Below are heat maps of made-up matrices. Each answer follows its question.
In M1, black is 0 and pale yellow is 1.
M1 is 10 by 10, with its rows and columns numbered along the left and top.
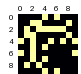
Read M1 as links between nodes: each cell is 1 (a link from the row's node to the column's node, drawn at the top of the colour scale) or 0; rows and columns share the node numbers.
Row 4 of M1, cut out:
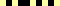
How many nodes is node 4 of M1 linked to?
5
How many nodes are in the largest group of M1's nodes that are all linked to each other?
3
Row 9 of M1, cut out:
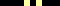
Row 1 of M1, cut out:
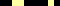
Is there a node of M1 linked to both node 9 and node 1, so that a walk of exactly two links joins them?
no
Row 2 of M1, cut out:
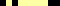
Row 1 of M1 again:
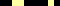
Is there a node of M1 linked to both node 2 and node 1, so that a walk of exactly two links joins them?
yes
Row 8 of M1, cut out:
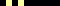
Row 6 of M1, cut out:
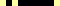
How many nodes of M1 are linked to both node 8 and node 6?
0
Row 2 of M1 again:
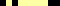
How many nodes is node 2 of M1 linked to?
6
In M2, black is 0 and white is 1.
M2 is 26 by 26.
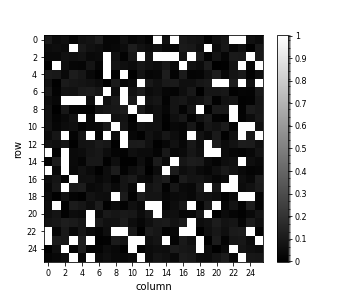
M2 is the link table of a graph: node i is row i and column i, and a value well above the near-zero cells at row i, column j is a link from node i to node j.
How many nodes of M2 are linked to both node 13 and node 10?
0
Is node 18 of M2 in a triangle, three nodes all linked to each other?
no
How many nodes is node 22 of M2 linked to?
6
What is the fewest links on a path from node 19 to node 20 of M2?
1
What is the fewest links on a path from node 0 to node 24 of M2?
2
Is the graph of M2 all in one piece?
yes
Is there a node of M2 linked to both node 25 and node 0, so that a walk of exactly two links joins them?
yes
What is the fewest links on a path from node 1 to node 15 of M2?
4
